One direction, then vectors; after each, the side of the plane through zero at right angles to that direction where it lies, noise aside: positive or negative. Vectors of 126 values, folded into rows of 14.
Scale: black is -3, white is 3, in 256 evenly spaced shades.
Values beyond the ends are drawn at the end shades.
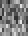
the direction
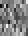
positive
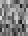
negative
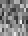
positive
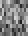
negative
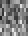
positive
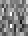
negative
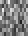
negative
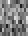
negative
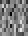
positive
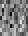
positive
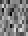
positive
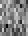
negative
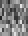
positive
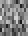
negative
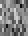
negative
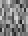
negative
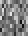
negative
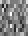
negative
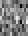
negative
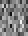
positive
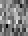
negative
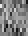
negative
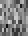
negative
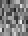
positive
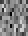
positive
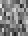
negative
